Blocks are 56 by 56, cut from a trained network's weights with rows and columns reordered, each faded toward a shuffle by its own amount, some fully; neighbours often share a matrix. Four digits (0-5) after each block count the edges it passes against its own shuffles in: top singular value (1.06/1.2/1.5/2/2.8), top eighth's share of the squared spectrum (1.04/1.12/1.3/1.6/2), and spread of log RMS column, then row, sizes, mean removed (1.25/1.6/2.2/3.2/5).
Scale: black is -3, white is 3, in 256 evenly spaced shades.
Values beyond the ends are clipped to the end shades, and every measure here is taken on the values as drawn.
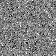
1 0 0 0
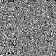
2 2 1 0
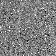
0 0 0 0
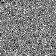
0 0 0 0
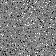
0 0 0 0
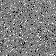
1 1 0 0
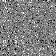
3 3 1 1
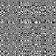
4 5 3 4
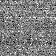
2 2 0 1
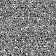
1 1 0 0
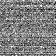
3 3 1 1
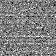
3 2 0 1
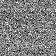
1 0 0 0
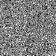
2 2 0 1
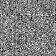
2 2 0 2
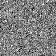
1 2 0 0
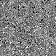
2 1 0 0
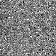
2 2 0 1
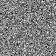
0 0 0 0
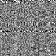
3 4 0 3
